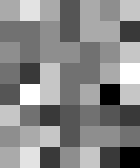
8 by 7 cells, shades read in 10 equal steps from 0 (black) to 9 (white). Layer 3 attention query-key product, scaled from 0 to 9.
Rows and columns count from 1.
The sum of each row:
41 30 35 36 36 25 35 30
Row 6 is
7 4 2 3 4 3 2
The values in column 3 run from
2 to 7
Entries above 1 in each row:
7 7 7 7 6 7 7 6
